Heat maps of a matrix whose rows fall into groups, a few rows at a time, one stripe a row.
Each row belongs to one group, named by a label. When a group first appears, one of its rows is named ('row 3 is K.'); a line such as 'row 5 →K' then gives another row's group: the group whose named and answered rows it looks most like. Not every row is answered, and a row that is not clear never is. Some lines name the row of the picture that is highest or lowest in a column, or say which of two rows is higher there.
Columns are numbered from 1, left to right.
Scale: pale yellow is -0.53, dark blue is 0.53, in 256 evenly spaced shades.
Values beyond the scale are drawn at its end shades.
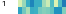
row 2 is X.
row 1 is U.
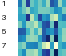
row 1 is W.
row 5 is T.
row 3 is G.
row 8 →T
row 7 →U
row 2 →X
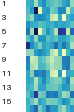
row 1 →X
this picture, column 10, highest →5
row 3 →U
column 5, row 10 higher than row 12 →No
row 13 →X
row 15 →X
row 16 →G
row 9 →X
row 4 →T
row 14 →G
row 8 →U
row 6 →X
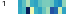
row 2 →W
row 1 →X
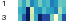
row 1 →X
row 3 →G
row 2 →W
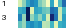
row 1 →U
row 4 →U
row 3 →W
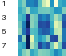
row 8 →X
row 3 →G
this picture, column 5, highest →1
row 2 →X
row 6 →W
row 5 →G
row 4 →G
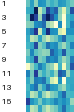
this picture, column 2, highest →3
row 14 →X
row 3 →G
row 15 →T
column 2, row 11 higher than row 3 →No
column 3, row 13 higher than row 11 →No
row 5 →G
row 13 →G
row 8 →T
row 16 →X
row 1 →X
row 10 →U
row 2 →G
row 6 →X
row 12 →U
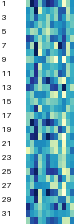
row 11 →W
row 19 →W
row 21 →U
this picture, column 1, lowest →22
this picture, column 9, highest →7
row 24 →G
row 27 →U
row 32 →G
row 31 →T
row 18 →G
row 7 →W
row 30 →T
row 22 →U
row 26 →W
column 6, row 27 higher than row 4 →Yes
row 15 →X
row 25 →G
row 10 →W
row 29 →W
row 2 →W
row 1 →G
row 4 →T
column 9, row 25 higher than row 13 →Yes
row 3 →W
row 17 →U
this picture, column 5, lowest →5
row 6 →T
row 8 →W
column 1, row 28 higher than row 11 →No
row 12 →G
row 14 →U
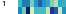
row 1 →G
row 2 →W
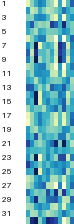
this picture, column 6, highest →32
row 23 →W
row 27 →U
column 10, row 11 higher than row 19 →No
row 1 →U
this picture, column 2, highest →32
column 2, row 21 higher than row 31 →Yes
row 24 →T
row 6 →U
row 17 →U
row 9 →W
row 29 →G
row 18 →U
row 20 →W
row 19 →X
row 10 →U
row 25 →W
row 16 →T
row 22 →T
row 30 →U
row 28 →T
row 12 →X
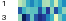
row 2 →T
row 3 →G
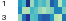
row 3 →G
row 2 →X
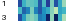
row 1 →T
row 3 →T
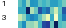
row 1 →X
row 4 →T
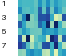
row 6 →W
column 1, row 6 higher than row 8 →Yes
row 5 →T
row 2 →T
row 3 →G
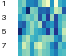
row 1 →U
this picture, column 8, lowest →1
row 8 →X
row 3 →T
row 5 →T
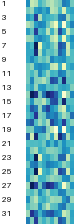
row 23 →W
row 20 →W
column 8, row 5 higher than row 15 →No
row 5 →W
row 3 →W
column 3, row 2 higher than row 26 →Yes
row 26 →X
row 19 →U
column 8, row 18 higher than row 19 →Yes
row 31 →G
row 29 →X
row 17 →G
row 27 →G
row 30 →X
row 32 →W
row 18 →T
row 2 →U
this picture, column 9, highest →20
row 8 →W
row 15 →T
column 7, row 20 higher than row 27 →No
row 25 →W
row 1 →X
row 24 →G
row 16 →G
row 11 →X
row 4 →U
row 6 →U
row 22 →X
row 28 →X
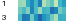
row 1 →U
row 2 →X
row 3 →G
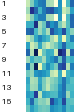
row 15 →T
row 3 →U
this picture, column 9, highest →8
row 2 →G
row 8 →W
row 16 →T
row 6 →U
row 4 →G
